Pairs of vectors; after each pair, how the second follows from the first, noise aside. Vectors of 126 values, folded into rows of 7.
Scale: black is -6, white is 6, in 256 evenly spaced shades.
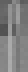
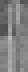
copied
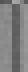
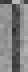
scaled up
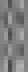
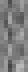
copied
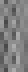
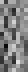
scaled up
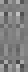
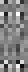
scaled up
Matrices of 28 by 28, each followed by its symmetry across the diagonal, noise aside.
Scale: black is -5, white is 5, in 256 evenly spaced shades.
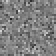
antisymmetric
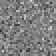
antisymmetric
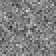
antisymmetric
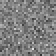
neither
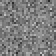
neither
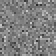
antisymmetric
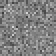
symmetric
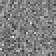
neither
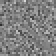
antisymmetric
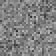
symmetric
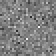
symmetric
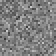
symmetric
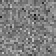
neither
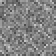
symmetric
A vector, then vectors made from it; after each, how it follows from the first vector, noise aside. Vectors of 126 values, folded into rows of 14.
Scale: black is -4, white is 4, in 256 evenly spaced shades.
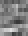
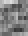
wrapped around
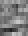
negated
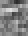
wrapped around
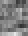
wrapped around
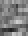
negated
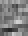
negated
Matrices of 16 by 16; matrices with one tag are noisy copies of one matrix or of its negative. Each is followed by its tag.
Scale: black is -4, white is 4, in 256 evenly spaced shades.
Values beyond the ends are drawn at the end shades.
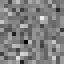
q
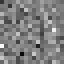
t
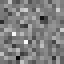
q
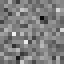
q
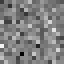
t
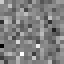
t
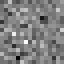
q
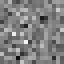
q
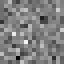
q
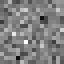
q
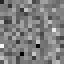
t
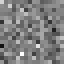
t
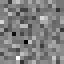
q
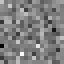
t
